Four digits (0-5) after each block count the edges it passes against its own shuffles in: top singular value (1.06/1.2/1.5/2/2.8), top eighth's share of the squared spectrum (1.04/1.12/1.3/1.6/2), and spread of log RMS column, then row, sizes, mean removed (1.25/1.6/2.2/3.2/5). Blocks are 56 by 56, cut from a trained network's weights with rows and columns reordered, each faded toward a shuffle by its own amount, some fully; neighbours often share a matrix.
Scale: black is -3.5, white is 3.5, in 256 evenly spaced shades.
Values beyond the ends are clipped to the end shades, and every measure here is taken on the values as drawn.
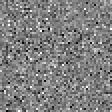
1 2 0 0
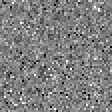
0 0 0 0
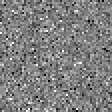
0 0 0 0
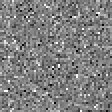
1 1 0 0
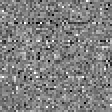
3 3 1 2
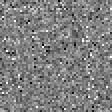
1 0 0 0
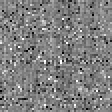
2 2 0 1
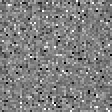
1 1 0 0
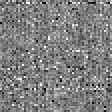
2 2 0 2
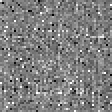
2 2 0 1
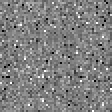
1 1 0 0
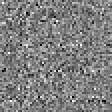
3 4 1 2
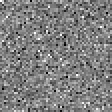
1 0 0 0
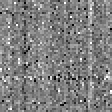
3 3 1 1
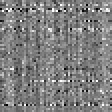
3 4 0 3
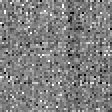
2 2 0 2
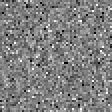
0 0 0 0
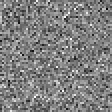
1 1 0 0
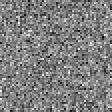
0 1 0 0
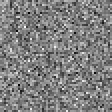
1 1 0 0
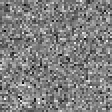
2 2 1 1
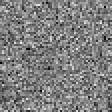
2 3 1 1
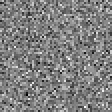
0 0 0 0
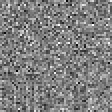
2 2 0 1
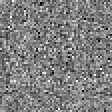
2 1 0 0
